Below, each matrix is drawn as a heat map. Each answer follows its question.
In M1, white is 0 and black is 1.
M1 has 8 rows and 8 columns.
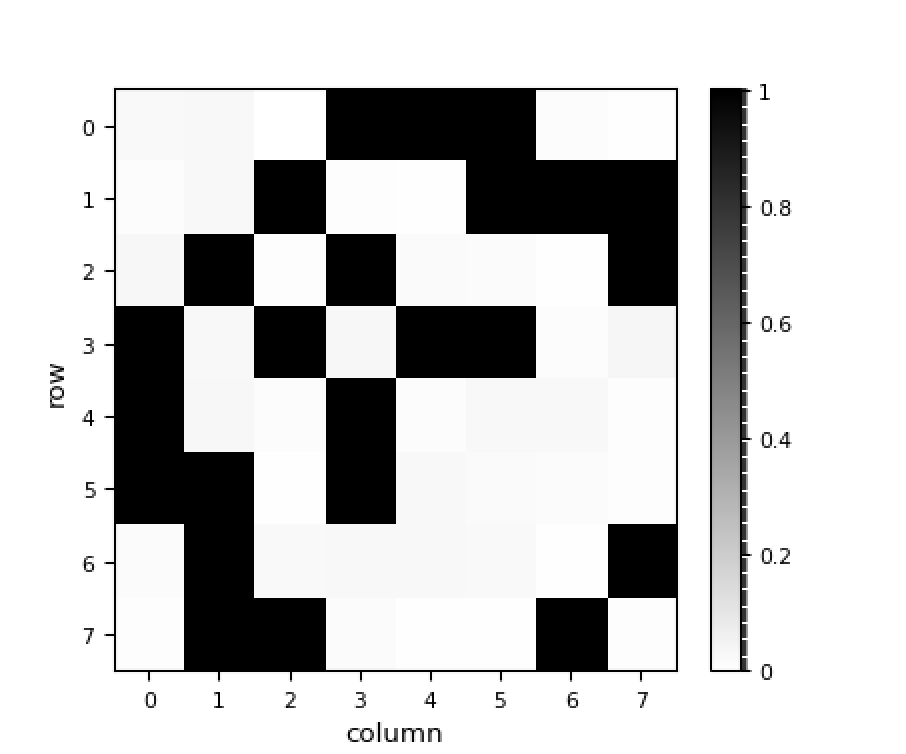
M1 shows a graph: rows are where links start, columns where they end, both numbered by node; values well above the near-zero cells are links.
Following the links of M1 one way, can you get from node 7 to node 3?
yes
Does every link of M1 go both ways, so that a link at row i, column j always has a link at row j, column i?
yes
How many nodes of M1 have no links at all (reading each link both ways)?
0
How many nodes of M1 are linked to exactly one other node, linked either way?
0
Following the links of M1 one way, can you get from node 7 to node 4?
yes
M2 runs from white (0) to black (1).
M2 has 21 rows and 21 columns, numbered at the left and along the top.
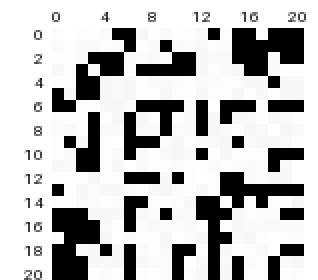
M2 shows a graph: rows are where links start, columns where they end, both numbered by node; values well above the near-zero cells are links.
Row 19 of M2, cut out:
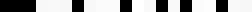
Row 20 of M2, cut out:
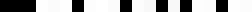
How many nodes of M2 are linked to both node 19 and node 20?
8
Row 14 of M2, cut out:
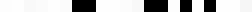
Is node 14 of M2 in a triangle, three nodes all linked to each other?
yes
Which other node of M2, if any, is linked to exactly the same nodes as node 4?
node 11
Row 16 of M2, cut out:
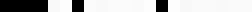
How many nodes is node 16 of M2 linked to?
6
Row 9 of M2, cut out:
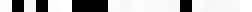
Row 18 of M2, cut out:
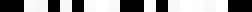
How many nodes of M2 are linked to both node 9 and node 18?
2
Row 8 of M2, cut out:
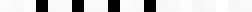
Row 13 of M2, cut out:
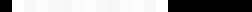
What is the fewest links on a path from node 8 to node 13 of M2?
3
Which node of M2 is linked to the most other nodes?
node 6
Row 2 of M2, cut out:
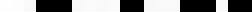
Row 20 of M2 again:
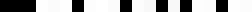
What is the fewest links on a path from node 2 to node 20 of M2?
1
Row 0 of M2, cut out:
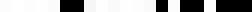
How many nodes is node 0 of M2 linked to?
8
